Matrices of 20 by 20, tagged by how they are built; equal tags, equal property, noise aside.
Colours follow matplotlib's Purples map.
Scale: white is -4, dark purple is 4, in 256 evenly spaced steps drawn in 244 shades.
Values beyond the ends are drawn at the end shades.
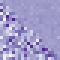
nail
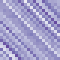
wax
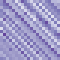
wax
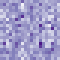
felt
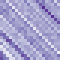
wax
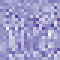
felt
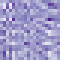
felt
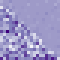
nail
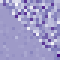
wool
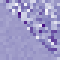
wool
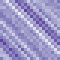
wax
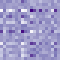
felt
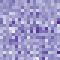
felt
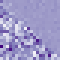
nail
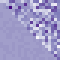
wool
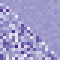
nail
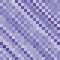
wax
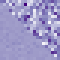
wool
